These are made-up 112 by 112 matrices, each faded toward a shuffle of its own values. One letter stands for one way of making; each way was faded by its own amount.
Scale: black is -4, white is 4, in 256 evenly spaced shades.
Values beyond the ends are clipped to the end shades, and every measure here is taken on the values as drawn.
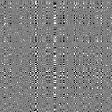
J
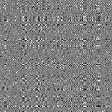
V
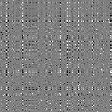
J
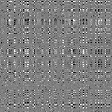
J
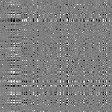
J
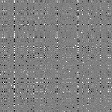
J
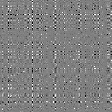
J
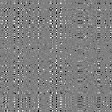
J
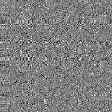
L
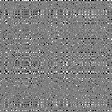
V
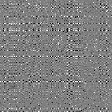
V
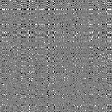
V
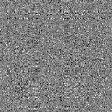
L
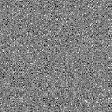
L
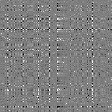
J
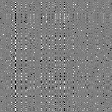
J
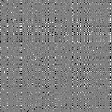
J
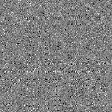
L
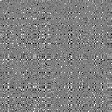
V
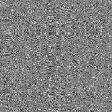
L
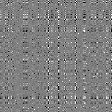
J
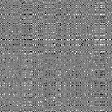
V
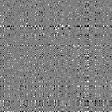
V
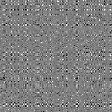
V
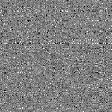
L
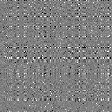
V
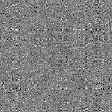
L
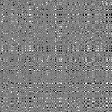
V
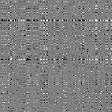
V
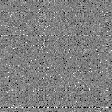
L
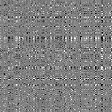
V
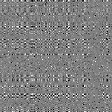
V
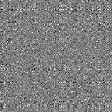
L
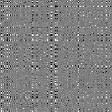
J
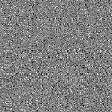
L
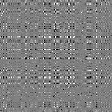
J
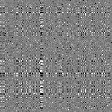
V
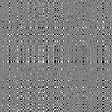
J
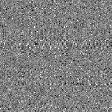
L
